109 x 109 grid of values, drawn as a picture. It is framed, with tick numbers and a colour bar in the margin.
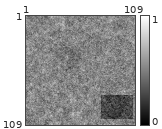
Ninth with the lowest average: bottom right. Odd patch: lower, in the bottom right. Mirror symmetry: none. Stripes: none. Average level on the scale: 50%. Grain: blotchy.
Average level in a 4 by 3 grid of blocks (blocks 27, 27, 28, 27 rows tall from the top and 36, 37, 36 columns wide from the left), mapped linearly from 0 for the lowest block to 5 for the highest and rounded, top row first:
555 | 545 | 554 | 550
